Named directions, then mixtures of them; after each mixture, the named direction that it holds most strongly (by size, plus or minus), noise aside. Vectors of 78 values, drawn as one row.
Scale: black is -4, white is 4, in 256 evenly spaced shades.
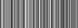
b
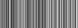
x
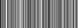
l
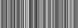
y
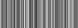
y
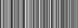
b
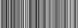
y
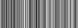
y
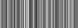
y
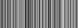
b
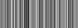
y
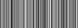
b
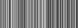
x
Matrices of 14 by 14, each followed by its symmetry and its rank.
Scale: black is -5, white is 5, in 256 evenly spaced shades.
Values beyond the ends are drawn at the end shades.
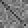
symmetric, full rank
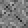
symmetric, full rank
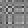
symmetric, rank one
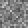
symmetric, full rank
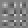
symmetric, rank one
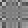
symmetric, rank one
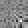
symmetric, rank three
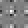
symmetric, rank one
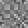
symmetric, rank three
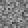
symmetric, full rank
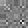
symmetric, rank three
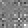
symmetric, rank three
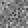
symmetric, full rank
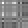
symmetric, rank one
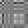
symmetric, rank one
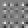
symmetric, rank one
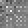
symmetric, rank three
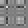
symmetric, rank one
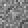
symmetric, full rank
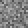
symmetric, full rank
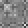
symmetric, rank three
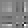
symmetric, rank one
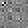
symmetric, rank three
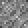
symmetric, full rank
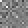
symmetric, rank three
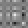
symmetric, rank one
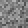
symmetric, full rank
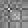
symmetric, rank three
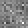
symmetric, rank three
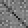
symmetric, full rank
